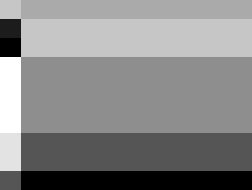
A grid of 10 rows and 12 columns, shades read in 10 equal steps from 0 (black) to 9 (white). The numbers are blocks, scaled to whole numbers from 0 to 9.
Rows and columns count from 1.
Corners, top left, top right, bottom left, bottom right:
7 6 3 0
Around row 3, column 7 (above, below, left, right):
7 5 7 7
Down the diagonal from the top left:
7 7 7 5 5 5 5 3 3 0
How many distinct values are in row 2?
2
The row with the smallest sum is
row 10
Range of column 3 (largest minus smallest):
7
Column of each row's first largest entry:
1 2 2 1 1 1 1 1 1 1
